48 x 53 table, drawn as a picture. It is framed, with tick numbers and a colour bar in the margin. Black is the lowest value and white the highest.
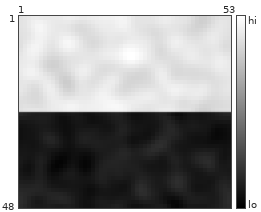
The table splits into 2 rows of 1 panel. Panel 1,1: very high, blotchy, faint in contrast. Panel 2,1: very low, blotchy, faint in contrast.
